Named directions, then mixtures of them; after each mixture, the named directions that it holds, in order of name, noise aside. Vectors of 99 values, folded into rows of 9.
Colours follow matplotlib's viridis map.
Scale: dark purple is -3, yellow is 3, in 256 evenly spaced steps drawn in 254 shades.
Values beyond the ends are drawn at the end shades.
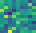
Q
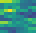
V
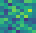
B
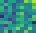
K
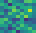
B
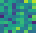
K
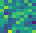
B, Q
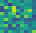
B, K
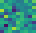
K, Q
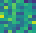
K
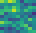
B, V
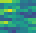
V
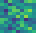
B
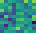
K, Q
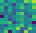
K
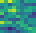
B, V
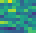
B, V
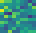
Q, V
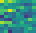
K, V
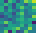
K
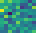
Q, V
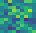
B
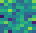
K, V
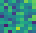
K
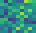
B, K
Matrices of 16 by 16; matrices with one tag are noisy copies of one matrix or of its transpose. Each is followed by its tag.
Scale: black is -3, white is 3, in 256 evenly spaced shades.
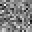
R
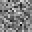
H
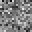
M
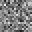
R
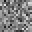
R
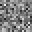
R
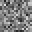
R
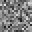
R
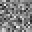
R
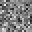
R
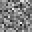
H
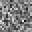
H
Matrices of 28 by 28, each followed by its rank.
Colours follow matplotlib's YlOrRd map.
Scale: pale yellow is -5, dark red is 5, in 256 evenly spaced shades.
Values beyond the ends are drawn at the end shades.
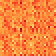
five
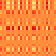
one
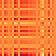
one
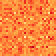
five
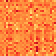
five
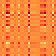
one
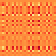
one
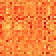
five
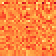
five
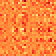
five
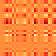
one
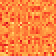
five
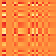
one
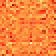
five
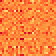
five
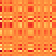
one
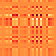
one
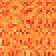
five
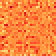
five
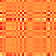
one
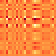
one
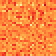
five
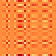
one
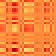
one
